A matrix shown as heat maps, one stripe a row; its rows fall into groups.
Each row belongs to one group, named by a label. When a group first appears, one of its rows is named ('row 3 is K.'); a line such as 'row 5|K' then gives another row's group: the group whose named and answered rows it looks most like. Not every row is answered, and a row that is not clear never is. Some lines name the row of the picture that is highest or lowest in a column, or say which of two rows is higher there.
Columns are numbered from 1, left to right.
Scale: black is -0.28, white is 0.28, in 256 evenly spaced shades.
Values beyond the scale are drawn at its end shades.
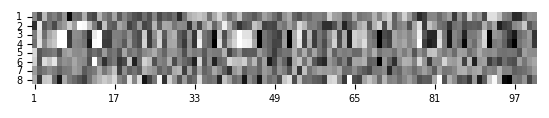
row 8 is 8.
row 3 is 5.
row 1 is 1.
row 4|5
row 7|1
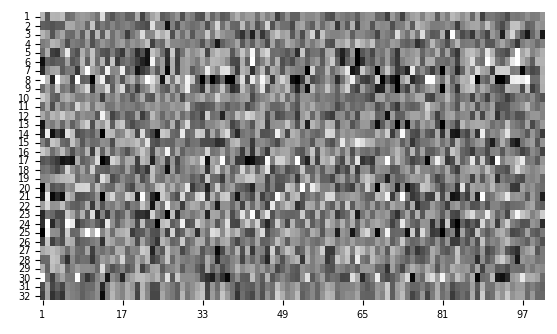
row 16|8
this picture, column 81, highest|30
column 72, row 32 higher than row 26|Yes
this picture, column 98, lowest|3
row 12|5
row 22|8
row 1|5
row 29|5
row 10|8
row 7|1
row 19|5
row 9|1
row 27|8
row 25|1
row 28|8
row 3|8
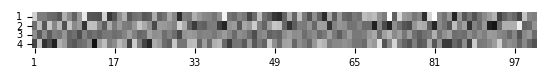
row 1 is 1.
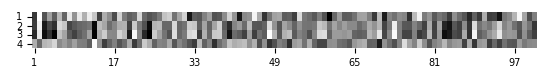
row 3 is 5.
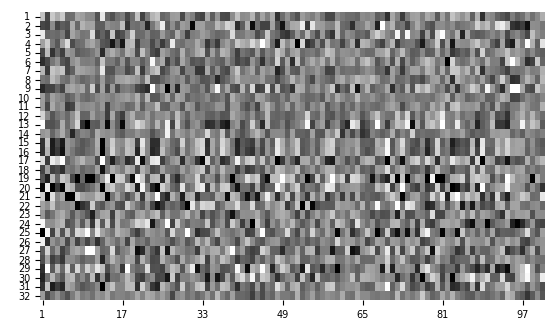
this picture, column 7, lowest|21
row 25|1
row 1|5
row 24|8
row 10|8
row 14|8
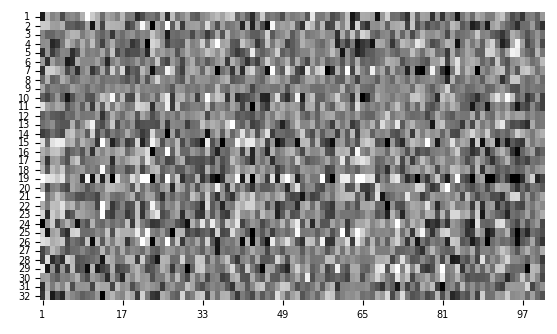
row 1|1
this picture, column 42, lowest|6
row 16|8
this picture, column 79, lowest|13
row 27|8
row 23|5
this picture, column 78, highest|15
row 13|1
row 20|8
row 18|5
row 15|5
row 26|8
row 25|8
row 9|8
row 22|5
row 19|8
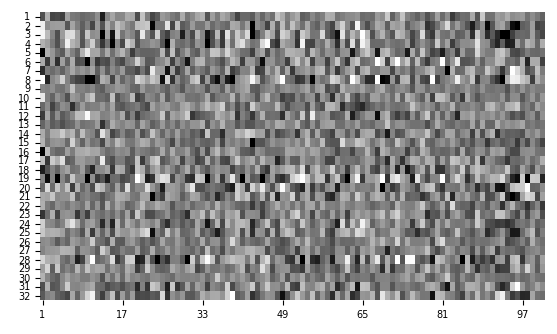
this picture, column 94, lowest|3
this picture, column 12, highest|20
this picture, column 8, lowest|28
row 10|1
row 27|5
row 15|8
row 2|8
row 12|1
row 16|1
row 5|1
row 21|8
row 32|1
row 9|8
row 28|1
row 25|8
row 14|5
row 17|5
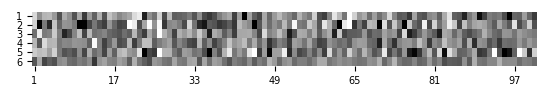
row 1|8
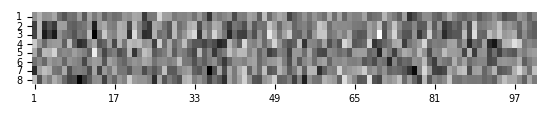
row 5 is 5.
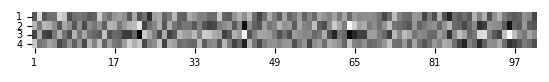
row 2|8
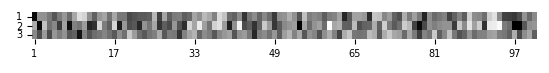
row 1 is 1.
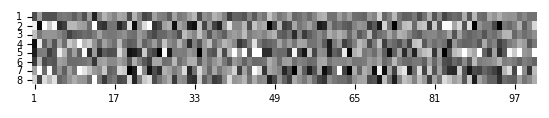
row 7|1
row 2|5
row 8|5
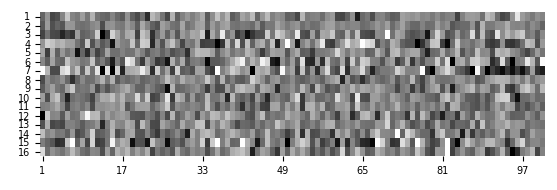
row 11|8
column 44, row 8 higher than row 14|Yes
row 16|8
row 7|8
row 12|1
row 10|8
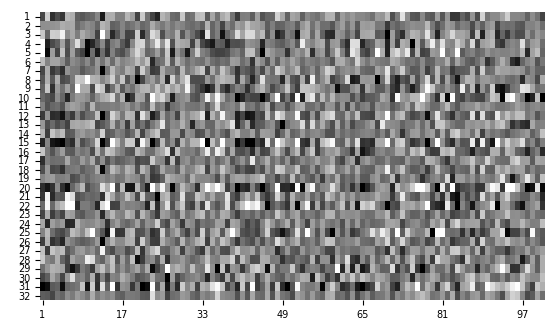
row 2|5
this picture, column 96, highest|31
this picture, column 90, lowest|6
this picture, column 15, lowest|3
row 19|8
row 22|5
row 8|1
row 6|8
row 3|5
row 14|5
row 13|1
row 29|8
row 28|1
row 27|5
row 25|1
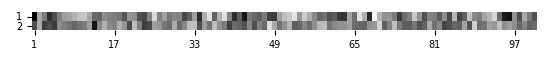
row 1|1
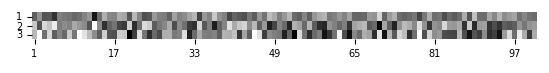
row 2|5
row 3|1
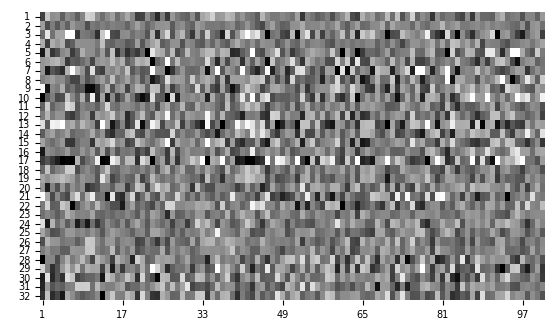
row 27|1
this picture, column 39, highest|21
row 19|5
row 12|8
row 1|1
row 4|5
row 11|5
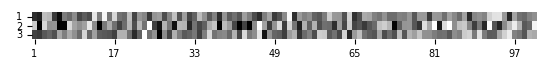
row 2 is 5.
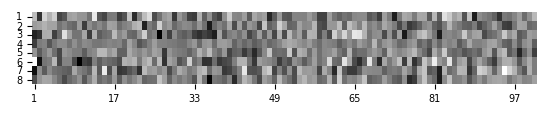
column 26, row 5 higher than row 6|No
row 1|5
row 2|8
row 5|8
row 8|8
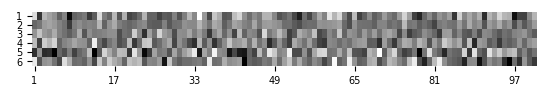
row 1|1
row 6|8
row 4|5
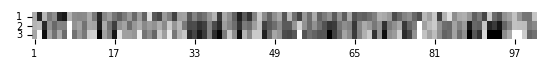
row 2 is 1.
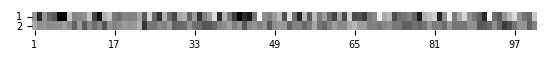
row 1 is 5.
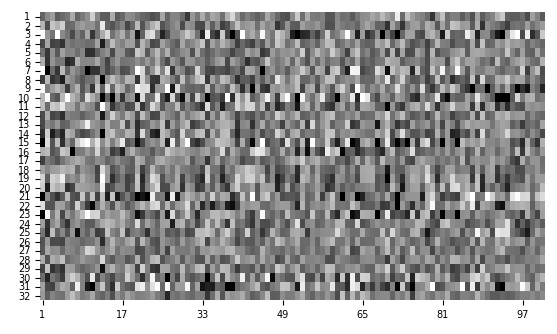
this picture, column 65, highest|10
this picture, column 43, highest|21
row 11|5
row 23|1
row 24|8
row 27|1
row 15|1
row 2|5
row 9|8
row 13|1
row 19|5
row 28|5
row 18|5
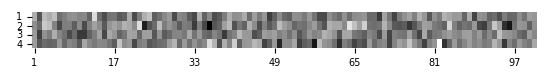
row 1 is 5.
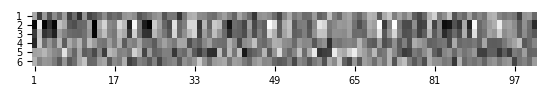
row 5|8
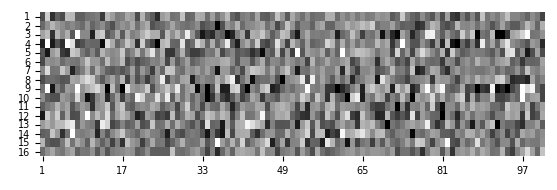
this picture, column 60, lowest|9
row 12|1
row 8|1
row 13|5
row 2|8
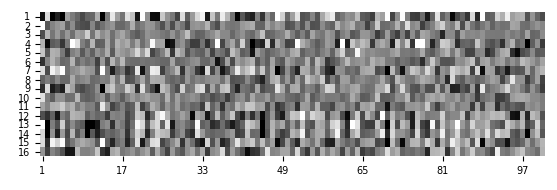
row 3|1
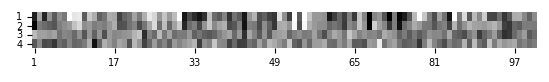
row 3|8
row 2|1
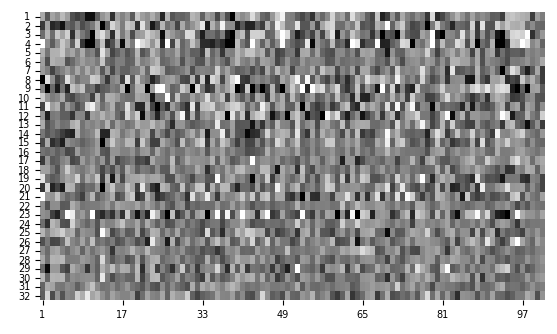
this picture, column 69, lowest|3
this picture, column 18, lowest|9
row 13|8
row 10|8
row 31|1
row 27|8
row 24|8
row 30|5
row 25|5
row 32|1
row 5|5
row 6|5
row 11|1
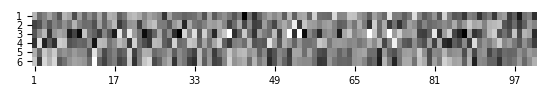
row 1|8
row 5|5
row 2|1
